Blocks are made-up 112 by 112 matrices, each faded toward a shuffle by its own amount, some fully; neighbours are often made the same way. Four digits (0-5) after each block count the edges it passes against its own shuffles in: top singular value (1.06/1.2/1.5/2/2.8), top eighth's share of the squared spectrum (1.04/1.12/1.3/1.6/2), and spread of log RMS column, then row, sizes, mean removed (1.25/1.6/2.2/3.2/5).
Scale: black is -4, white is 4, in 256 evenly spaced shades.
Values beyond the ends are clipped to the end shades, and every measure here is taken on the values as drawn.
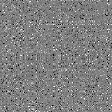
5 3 2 2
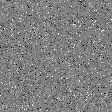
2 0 0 0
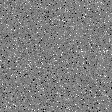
0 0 0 0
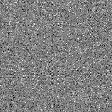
4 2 1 1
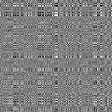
5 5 4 4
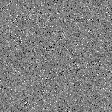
3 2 0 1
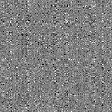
4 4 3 2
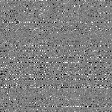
4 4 2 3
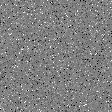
0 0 0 0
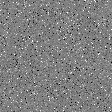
0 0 0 0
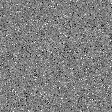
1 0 0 0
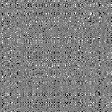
5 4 3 3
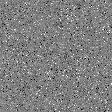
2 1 0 0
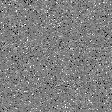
3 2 0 0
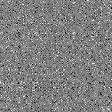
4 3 1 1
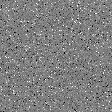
3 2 0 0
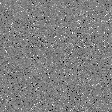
1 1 1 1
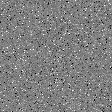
0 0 0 0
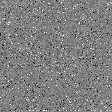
1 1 1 2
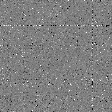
3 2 1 2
